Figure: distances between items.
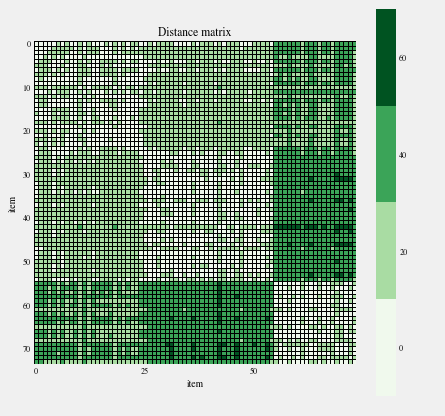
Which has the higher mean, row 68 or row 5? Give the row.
68
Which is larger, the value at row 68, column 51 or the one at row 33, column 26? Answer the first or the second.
the first
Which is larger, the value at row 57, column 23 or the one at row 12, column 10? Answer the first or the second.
the first
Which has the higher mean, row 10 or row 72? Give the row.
72
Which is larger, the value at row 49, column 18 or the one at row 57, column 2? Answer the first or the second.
the second
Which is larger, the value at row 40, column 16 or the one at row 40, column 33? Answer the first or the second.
the first
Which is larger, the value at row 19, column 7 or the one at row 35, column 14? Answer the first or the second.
the second
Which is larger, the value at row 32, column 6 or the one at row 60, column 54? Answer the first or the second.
the second
